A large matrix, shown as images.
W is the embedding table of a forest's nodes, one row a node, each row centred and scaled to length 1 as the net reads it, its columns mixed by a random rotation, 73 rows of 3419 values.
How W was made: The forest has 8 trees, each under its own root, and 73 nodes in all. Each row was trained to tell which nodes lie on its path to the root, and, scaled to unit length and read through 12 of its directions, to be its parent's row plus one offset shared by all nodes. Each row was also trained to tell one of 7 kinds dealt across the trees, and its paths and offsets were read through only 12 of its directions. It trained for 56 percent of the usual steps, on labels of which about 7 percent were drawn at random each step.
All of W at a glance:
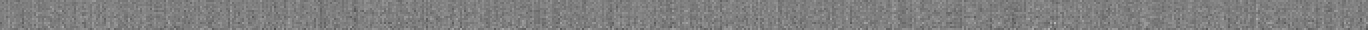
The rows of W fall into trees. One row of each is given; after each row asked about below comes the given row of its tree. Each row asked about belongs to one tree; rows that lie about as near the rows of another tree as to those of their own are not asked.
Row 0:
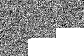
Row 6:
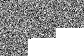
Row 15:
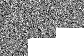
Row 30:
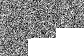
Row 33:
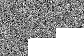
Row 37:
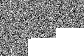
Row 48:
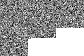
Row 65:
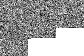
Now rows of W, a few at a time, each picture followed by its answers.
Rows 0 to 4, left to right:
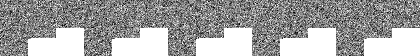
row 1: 0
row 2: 48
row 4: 30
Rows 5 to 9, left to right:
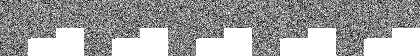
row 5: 48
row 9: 0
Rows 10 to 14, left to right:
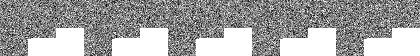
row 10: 6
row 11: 65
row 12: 0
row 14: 0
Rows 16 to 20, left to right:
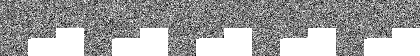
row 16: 48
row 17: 0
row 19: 30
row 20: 37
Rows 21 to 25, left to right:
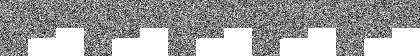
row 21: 37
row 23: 6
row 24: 0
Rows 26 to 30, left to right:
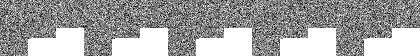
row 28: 0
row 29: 37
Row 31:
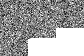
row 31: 15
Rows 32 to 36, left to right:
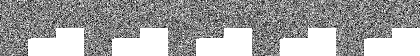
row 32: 37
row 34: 30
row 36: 33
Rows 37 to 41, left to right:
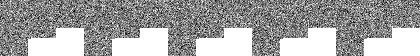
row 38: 30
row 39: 48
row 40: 0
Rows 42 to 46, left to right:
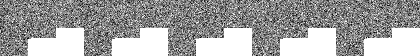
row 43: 0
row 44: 30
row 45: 37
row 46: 48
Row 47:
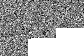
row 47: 37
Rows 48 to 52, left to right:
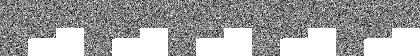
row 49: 65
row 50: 37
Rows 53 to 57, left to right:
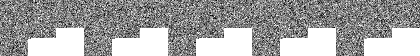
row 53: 48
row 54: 37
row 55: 37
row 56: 30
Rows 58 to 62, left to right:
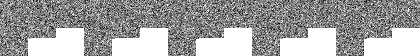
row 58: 30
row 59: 30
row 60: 48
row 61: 30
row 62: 30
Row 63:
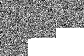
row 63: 0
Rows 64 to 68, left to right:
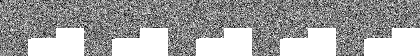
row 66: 6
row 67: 6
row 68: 65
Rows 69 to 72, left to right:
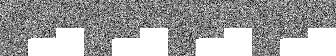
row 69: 37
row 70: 15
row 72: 48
